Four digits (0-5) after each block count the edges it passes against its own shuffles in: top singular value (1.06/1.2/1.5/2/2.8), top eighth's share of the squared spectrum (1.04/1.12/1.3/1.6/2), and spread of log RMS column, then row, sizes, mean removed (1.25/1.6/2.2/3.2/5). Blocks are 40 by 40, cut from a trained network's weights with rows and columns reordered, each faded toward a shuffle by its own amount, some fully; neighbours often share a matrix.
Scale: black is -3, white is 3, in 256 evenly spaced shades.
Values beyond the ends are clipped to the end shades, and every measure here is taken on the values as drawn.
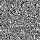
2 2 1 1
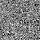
2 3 0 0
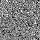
0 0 0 0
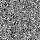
0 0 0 0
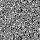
0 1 0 0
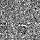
1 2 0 1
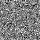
0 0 0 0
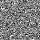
2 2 0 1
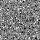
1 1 0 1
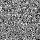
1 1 0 1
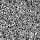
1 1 0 0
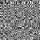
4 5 2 2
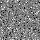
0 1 0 0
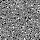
0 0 0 0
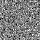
2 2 0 0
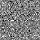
3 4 1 2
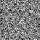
3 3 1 1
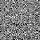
3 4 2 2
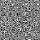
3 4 2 2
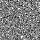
1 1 0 0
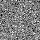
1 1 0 0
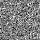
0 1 0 0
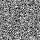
2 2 0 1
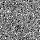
0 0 0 0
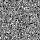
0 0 0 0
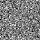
2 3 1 1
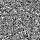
0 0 0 0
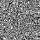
2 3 1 0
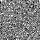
1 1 0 0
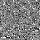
2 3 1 1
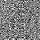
3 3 1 1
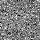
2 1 0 0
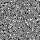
0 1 0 0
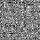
2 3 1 1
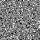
1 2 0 1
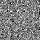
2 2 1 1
